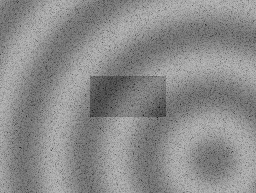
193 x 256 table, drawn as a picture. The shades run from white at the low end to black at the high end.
Rings spread out from the bottom right. No overall slope runs across the table. In the centre lies a patch that is higher than the rest. The centre is the ninth with the highest average. Neither half mirrors the other.
